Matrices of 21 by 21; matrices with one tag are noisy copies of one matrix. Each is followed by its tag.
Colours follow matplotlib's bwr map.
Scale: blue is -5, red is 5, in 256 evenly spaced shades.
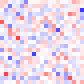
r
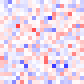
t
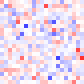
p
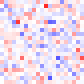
p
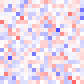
r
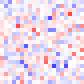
t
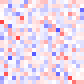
r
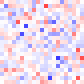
p
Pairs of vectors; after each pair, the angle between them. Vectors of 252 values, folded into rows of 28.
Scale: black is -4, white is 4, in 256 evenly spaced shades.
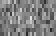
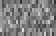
partly opposed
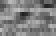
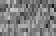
partly aligned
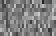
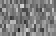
orthogonal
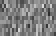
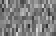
nearly parallel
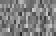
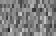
nearly opposite
